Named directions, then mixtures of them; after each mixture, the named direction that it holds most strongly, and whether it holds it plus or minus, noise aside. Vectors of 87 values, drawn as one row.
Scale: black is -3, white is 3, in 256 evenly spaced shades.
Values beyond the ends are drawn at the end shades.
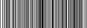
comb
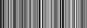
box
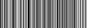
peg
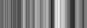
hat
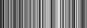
box, plus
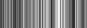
hat, plus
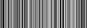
box, plus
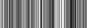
box, minus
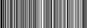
comb, minus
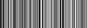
box, plus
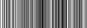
comb, plus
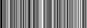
comb, minus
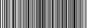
comb, plus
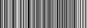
peg, plus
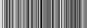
box, minus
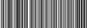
peg, minus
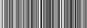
box, minus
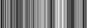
hat, plus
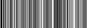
comb, minus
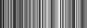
box, plus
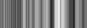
hat, plus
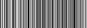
peg, plus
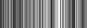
hat, plus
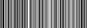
box, plus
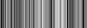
hat, plus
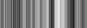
hat, plus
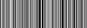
comb, plus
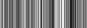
box, minus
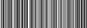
peg, minus
